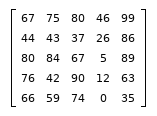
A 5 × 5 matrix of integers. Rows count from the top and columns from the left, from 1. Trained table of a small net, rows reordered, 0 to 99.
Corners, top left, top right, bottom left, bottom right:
67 99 66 35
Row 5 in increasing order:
0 35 59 66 74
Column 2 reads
75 43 84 42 59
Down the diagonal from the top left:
67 43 67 12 35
